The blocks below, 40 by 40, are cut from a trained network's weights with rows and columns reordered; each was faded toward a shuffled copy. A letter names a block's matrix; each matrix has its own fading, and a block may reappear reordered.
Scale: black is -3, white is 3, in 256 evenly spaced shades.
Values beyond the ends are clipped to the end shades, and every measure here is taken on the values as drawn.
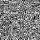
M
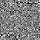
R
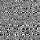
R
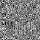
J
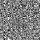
J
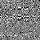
R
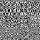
R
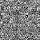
M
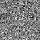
M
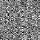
J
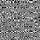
R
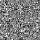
M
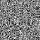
J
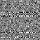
R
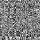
M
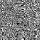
J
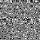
R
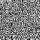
M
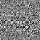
R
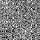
J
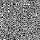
J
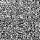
M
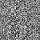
J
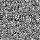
M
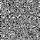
J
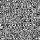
M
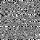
R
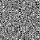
J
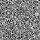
J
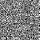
M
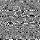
R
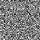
M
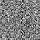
J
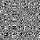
R
